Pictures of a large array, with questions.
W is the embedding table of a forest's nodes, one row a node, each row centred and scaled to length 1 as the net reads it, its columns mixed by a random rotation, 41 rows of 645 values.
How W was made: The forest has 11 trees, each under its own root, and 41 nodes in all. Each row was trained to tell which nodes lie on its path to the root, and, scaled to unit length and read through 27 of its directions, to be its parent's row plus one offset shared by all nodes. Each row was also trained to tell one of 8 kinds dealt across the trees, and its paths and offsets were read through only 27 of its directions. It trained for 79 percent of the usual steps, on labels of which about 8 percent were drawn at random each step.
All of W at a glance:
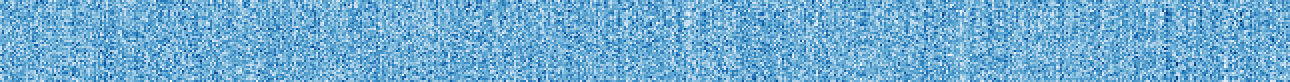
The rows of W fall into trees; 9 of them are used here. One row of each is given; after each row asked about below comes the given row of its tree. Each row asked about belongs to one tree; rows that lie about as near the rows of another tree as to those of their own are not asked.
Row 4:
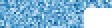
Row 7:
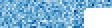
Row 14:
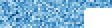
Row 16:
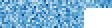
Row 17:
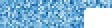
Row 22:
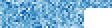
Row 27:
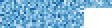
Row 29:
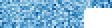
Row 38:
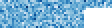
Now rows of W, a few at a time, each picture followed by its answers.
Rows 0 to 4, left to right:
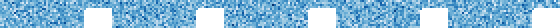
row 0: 4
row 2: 38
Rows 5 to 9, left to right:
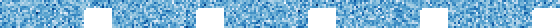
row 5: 29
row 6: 7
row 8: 14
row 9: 17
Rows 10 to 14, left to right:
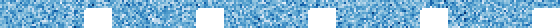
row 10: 7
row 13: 29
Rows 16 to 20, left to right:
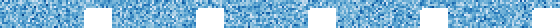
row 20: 7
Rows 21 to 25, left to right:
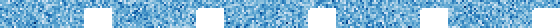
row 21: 4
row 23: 29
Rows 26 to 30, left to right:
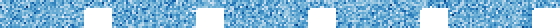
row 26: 17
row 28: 17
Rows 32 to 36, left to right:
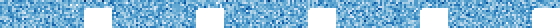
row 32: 14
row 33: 38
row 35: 4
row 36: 4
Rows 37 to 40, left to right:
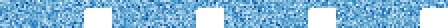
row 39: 14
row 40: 29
